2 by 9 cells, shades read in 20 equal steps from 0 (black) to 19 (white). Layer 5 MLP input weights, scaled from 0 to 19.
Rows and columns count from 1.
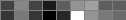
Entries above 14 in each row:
0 1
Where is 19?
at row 2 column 6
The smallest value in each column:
4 9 4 0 3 11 11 7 7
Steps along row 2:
up down down up up down down down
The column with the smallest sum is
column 4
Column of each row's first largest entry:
7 6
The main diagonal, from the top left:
5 9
